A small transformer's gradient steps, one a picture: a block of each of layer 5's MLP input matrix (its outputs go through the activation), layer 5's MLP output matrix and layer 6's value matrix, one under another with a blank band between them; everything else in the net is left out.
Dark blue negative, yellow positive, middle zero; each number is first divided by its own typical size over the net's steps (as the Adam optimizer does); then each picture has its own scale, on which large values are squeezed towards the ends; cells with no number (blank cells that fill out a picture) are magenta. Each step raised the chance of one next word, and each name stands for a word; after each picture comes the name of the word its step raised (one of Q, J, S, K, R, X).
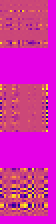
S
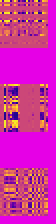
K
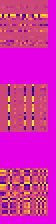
K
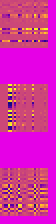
S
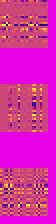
S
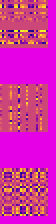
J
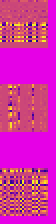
K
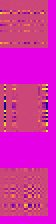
S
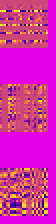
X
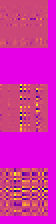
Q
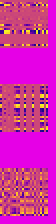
J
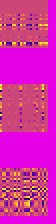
Q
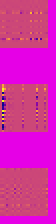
S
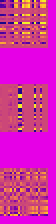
J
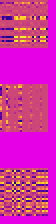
K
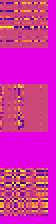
K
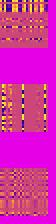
J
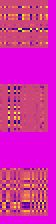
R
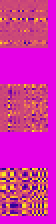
X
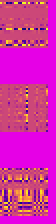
R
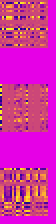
R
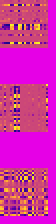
J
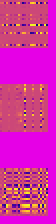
S
